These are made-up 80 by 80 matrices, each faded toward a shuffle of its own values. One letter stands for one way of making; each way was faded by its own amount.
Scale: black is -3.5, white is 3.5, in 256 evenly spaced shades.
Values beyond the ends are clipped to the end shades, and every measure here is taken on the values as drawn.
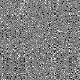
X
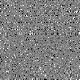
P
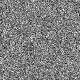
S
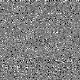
P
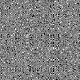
X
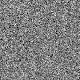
S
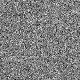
S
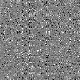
X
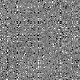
X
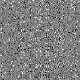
X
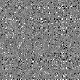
P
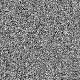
S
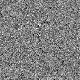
S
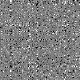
P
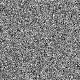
S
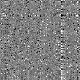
X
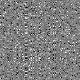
X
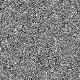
S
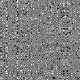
X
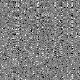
X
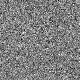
S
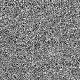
S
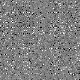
P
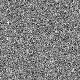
S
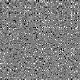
P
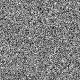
S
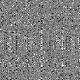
X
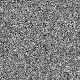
S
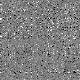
P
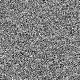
S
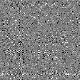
P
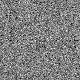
S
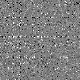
P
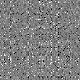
X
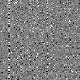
X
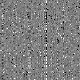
X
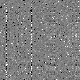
X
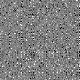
X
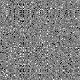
X
